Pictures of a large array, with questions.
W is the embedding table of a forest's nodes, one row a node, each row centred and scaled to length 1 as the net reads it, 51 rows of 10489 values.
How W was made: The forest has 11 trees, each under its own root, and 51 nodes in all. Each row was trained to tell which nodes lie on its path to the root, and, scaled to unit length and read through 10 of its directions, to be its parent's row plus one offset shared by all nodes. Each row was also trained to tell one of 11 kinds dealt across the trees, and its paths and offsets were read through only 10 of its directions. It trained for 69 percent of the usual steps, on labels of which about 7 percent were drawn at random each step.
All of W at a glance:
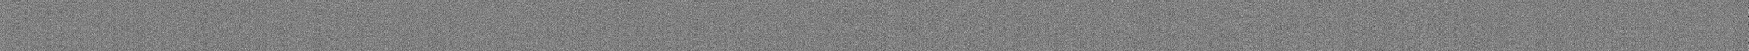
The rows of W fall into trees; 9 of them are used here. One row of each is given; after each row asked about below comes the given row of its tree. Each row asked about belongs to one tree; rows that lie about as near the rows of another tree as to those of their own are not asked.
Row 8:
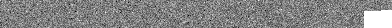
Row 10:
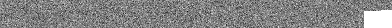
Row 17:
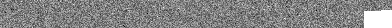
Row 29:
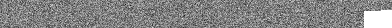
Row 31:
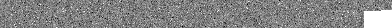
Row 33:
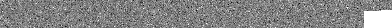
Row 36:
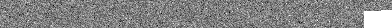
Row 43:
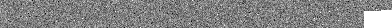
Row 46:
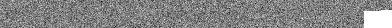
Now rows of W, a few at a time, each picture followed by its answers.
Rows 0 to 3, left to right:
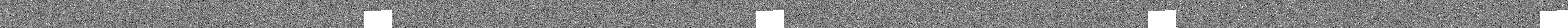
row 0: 31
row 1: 31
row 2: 17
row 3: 43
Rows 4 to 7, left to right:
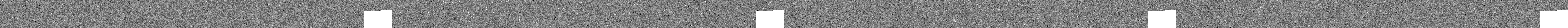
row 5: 17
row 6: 33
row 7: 31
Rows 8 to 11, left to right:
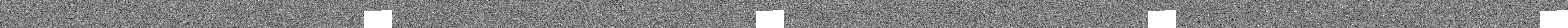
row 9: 36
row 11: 46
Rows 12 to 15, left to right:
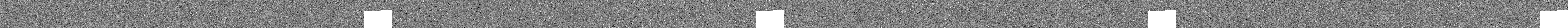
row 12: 36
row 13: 33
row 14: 43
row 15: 8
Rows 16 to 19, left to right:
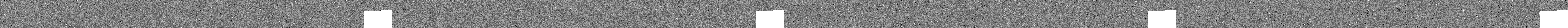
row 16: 8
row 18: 46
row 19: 29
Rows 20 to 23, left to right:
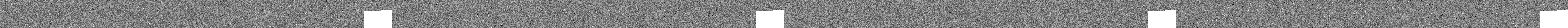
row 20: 36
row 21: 10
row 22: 43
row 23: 31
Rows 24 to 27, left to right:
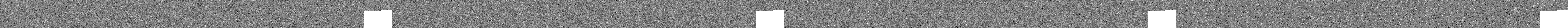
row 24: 8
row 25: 17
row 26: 31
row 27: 29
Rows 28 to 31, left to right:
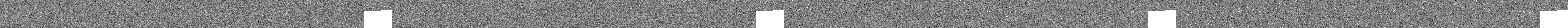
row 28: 29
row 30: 36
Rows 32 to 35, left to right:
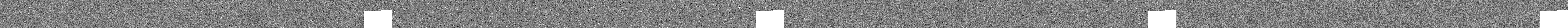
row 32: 17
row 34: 43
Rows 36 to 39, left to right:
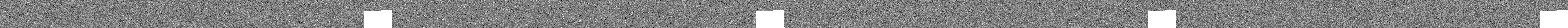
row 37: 8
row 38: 10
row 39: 10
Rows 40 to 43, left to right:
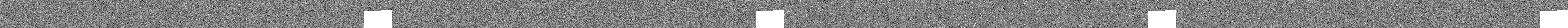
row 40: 46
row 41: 29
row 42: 31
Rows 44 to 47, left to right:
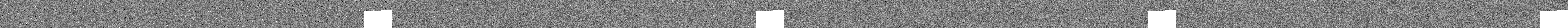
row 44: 29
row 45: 46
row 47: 10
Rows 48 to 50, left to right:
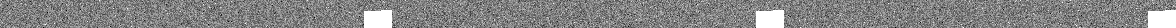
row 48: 17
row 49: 36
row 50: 33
